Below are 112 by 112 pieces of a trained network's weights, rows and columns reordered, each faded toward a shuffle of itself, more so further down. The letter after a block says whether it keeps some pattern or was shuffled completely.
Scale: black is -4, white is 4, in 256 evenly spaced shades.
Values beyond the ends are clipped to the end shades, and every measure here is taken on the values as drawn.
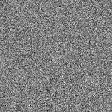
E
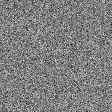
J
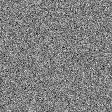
J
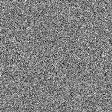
E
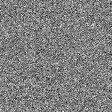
E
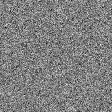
E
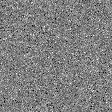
J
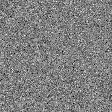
J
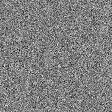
E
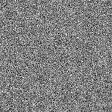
E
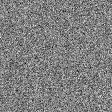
J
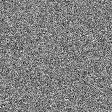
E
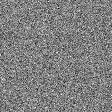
J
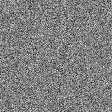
E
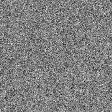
E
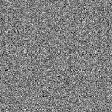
E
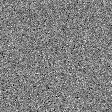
J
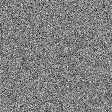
J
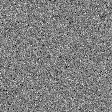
J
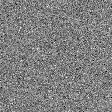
J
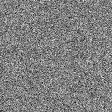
E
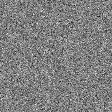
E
